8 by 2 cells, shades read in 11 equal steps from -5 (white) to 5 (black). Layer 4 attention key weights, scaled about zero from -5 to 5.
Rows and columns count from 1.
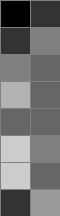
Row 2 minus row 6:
6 0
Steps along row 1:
down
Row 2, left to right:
3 0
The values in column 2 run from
-1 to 3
